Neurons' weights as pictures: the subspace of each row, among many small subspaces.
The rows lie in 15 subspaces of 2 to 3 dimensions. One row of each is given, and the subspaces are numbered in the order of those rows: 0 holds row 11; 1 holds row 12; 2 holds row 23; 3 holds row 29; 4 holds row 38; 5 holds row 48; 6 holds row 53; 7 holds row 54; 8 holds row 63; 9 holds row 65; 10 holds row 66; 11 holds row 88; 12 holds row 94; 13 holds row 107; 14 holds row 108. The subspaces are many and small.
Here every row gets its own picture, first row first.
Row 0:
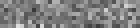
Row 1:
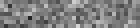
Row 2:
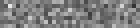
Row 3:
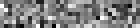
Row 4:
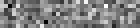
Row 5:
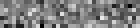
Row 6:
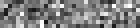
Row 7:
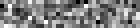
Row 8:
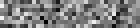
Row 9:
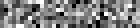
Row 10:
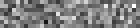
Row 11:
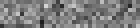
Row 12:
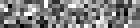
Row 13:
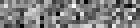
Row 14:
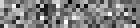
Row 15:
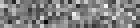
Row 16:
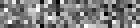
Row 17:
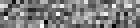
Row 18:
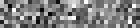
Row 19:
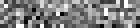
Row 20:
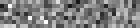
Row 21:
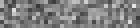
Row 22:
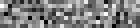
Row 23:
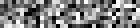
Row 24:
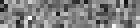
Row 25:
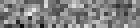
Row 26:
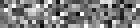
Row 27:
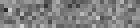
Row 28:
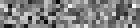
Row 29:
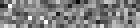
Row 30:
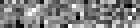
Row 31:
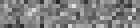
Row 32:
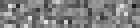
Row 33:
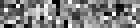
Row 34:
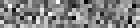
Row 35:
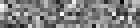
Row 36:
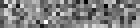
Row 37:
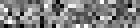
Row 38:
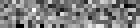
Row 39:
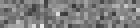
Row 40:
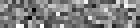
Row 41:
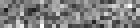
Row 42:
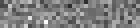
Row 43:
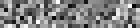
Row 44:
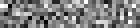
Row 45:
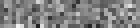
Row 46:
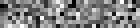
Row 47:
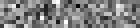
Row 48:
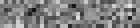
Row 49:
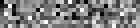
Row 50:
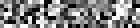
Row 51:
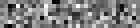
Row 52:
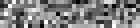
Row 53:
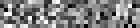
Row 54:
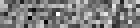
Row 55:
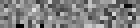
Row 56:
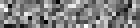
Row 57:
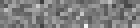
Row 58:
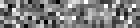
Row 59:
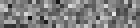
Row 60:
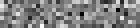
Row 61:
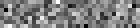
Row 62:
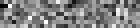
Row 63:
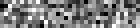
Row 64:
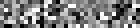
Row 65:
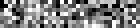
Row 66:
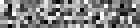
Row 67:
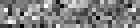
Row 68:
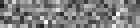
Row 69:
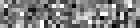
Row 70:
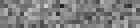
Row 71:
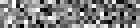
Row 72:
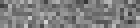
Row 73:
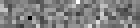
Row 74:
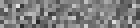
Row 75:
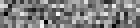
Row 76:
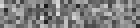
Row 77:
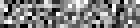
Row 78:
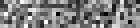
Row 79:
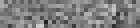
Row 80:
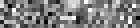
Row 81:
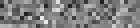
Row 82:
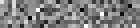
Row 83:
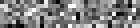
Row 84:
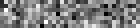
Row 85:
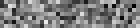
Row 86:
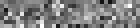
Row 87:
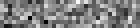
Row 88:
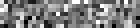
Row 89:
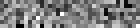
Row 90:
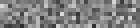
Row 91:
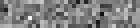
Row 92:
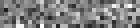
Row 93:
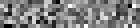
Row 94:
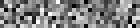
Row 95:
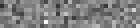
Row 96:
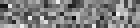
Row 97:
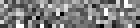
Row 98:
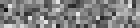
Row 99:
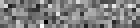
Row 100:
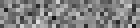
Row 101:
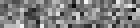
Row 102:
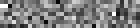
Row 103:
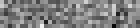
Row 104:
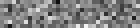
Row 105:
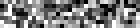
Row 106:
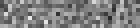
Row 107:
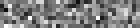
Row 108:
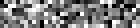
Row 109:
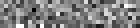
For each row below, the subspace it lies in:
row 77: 7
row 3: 13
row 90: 2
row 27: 7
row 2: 10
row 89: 11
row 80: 12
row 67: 7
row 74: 12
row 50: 6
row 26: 14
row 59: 3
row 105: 13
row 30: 5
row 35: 2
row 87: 13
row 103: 0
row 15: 10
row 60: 2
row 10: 14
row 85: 14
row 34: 12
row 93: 6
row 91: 11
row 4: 10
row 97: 11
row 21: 12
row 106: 7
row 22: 8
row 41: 3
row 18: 12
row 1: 1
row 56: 3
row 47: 9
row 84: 9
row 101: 2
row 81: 0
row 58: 14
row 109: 4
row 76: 9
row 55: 4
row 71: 10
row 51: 10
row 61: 6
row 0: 4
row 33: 9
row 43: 14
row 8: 0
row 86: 8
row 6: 8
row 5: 13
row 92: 13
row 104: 10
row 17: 8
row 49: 10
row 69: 0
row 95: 9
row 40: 4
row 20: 3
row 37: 8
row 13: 2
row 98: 3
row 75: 8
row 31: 5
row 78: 7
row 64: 6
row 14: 9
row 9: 11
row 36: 10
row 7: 13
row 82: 10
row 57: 14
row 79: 0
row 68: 0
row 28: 6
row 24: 11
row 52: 3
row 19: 11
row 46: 2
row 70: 7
